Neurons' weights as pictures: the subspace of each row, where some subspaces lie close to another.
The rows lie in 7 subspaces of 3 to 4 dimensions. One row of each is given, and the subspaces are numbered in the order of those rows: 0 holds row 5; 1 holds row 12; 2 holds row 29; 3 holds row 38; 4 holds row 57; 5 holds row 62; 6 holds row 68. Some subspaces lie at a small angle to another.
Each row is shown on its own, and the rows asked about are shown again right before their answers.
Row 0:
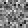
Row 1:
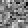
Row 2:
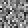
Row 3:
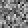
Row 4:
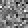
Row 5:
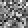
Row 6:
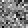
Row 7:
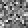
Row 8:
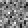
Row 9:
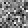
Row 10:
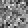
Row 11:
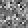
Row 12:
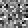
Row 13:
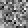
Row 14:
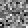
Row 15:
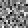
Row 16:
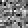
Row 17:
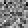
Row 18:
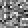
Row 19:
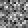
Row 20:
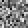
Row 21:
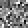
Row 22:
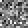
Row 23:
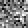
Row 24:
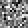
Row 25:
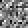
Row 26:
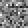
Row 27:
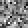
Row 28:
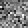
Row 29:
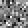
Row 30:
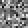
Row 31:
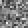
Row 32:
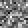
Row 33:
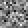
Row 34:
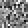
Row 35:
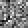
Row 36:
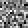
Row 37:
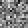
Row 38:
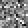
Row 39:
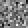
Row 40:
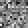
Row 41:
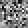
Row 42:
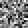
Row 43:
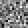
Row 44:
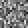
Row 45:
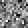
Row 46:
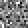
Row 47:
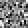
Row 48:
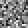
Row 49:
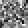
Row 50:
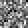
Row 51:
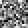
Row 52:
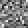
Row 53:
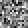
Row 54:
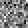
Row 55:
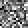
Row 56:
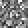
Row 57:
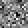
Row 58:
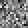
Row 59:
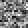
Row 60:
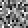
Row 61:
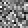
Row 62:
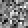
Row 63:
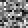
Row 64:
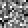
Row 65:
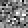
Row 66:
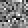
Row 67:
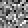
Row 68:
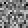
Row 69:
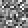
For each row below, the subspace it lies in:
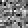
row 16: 4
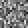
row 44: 6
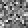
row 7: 0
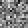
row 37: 5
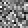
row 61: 4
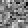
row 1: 5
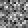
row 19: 1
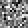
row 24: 5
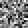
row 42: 1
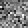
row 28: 4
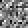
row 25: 5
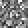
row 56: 1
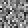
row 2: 6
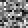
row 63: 4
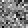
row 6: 4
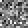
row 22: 5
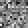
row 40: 5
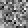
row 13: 1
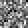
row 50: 0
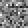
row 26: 5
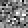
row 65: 4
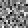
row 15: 6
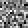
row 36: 6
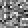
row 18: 1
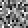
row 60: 6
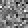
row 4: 2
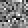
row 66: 4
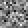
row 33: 1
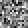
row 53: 5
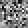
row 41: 5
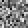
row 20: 6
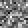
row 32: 1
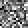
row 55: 4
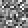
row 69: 1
